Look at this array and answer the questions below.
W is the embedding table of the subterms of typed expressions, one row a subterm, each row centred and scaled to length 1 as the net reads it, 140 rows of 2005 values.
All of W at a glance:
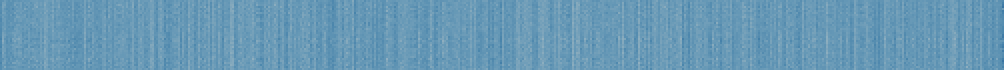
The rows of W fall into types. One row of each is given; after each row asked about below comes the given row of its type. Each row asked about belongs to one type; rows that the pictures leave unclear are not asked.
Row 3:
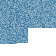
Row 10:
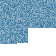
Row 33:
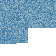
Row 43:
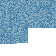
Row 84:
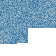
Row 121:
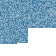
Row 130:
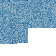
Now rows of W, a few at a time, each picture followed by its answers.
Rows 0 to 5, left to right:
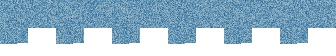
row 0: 10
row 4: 121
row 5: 43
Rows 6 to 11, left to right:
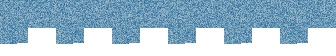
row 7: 10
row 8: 121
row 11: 130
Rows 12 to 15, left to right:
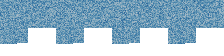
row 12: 121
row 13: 121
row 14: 43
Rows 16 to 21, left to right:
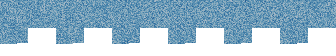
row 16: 130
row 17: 43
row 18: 3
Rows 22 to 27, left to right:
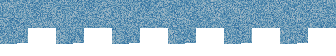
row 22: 130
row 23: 84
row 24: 84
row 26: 130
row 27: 10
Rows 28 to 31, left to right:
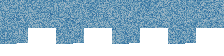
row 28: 33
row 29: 130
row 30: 84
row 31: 33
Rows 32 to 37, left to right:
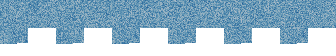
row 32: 84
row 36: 130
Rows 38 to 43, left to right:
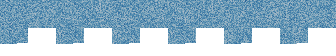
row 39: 130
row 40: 10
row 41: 130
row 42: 84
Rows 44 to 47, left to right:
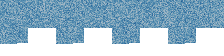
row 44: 130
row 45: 43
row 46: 130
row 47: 3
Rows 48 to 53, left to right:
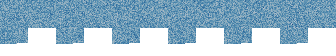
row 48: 33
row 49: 43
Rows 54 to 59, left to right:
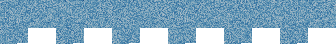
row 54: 121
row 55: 130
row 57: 10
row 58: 10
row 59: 33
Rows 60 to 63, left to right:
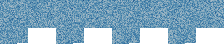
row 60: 33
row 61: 10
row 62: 84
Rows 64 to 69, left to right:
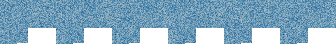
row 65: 84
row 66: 84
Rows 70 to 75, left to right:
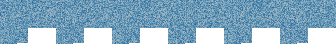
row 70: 121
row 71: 121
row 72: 84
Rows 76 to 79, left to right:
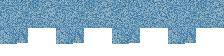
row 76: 84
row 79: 84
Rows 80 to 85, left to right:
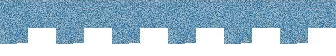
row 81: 121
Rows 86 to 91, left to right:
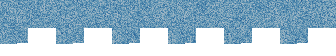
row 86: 130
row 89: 84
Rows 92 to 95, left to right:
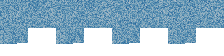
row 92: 84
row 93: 84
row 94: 10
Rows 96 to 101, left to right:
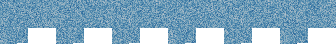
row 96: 3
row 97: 43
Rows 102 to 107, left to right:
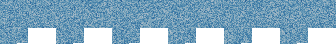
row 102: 43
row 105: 10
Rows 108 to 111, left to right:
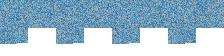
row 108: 33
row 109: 10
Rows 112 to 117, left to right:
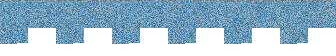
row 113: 130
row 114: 43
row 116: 130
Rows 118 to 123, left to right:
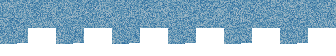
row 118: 130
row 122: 10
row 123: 33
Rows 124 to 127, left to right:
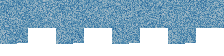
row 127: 84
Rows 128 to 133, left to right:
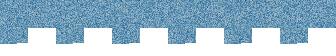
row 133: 10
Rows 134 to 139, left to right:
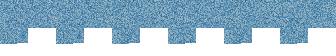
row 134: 10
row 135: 33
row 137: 10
